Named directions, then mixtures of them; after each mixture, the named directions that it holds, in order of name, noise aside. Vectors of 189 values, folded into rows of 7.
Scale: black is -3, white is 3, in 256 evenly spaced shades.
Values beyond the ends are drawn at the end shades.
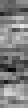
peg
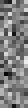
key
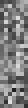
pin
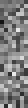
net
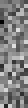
net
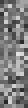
pin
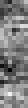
key, peg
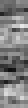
peg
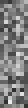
pin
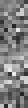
net, peg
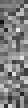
net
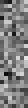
key, pin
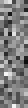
key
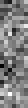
key, peg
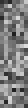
key, pin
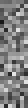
net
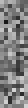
pin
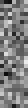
key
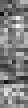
peg, pin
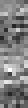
net, peg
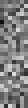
net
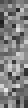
net, pin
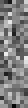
key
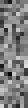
key, net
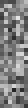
pin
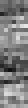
peg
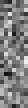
key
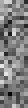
key, peg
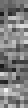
net, peg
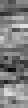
peg
